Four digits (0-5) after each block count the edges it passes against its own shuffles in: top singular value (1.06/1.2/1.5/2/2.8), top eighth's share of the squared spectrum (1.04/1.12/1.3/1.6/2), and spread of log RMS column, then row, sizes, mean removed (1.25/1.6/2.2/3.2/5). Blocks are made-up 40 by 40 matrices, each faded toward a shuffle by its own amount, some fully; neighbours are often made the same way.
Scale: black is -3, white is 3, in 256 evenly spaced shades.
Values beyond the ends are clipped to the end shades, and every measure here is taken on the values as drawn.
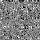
3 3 0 1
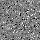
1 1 0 0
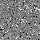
0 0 0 0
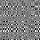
4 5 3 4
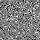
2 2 0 1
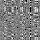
4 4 3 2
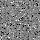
1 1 0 0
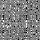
4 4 2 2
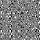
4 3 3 1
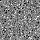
2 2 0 0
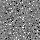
0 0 0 0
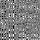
4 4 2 2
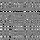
4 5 1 3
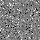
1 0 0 0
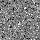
0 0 0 0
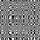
4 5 3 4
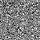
2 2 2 0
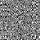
3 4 2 2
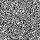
0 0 0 0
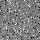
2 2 0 0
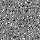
2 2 0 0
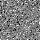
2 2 0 0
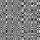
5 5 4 3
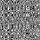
4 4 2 2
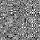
3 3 2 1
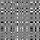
5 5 3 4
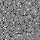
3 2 1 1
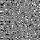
3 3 1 0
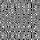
4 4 2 2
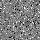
0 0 0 0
